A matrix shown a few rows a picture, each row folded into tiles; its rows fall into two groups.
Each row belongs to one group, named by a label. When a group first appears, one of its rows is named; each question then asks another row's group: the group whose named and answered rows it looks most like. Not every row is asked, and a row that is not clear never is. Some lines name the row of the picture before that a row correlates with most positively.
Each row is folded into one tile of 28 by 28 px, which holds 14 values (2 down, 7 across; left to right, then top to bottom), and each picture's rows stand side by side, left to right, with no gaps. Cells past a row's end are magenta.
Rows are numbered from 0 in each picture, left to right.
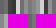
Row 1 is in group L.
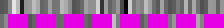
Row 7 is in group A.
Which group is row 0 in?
A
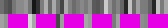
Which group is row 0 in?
A
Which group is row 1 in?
A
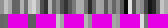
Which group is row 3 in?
A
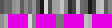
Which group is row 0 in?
A
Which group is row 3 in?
A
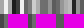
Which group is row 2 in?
L
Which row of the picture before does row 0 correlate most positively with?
2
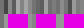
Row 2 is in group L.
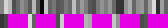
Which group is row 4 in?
A
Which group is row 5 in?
L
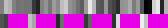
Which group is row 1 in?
A
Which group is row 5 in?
A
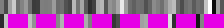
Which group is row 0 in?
L
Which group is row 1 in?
A
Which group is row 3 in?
A
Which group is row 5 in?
A
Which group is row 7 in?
L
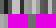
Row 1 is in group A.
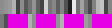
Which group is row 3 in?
A
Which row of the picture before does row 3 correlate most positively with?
0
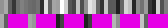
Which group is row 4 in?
A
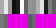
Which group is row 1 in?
L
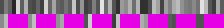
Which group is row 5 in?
A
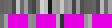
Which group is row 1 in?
A
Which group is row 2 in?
L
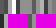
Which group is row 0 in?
L
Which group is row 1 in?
L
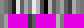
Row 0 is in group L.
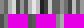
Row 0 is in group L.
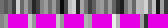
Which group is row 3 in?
A
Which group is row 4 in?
A
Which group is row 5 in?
L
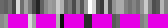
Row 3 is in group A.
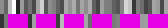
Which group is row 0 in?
L
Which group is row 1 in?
L
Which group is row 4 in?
A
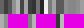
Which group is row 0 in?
A
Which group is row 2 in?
L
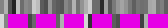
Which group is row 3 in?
L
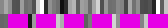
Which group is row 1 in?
L
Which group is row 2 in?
A
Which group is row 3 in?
L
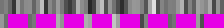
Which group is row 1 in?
L
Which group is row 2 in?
A
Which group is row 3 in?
A
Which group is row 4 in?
A
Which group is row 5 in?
L
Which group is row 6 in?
L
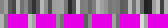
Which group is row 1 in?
A
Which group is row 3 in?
L
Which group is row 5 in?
A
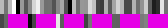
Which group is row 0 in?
L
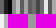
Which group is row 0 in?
A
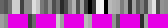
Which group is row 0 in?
A
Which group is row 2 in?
A
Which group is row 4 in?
L
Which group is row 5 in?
L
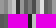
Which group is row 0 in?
L
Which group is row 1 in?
L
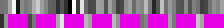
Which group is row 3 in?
A
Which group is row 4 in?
A
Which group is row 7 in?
A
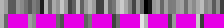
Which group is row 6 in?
L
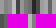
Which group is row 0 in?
L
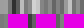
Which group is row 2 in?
L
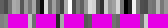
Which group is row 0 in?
A
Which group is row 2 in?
L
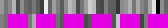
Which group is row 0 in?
L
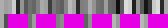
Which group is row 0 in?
L
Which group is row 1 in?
A
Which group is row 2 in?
A
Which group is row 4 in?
A
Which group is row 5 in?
A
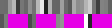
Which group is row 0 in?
L
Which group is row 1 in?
L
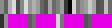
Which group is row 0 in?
L
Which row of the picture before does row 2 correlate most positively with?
2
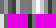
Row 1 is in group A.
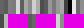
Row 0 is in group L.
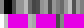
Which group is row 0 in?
A
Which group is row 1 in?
A
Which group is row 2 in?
L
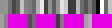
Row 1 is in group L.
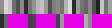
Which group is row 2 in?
L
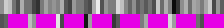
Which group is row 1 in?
A
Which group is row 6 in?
A
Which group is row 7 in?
L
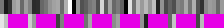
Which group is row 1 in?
A
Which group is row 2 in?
L
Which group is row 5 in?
L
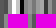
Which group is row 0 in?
A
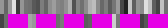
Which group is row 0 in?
L
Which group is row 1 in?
A
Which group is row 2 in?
L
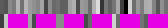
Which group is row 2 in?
A
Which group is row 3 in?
L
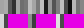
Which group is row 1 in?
L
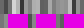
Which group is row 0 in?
A
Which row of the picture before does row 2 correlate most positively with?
1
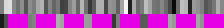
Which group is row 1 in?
L
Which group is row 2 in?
A
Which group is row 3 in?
A
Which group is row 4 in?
L
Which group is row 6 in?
A
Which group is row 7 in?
A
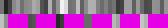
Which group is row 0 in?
A
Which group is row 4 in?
A
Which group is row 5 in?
A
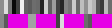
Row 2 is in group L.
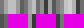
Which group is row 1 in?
L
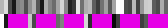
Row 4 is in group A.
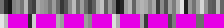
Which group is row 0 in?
A
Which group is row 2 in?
A
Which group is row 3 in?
A
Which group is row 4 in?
A
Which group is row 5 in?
L
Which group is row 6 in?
L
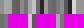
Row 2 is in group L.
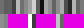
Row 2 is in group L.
